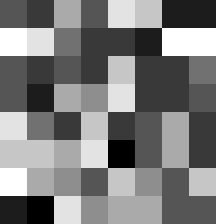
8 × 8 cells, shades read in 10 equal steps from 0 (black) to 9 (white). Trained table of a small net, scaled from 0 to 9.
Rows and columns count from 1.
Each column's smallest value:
1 0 2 2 0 1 1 1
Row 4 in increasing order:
1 2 2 3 3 5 6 8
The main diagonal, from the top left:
3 8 3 5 2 3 3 3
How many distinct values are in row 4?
6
